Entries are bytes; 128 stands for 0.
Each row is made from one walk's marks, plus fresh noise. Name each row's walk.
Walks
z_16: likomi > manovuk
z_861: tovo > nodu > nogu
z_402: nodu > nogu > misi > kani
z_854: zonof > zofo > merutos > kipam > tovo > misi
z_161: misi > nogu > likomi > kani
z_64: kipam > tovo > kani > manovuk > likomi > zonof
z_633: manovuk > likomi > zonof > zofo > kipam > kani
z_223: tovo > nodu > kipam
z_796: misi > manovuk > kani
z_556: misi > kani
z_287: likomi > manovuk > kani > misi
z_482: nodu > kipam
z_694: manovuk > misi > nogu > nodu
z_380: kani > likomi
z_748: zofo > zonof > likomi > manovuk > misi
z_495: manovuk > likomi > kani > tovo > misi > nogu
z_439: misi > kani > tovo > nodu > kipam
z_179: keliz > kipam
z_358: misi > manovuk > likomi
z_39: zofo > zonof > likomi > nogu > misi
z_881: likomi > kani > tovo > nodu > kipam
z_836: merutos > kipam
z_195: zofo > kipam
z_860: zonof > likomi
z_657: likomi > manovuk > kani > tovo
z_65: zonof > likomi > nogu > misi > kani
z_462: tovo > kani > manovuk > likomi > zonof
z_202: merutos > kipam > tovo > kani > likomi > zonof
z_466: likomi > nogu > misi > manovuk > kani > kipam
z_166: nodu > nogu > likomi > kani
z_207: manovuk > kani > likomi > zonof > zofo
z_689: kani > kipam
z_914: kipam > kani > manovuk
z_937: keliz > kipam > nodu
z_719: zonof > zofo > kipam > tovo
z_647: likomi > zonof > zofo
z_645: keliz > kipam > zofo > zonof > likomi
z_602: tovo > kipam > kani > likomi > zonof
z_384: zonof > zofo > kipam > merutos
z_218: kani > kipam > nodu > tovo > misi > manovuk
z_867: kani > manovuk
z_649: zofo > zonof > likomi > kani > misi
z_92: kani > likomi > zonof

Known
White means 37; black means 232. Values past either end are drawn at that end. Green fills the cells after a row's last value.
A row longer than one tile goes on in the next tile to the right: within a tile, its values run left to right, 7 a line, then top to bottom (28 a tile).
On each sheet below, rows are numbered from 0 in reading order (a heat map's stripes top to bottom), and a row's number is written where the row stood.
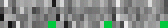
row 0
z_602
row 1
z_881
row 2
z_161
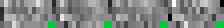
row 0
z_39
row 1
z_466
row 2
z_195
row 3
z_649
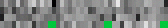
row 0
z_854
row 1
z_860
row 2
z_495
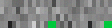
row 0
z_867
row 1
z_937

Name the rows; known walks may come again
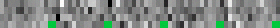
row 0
z_694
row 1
z_649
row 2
z_287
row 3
z_218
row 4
z_161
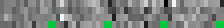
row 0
z_836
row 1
z_466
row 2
z_854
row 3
z_647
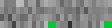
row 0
z_223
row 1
z_482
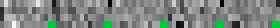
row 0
z_39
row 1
z_384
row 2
z_16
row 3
z_64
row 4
z_914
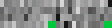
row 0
z_861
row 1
z_602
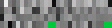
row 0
z_202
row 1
z_719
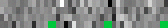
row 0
z_937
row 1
z_207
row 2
z_65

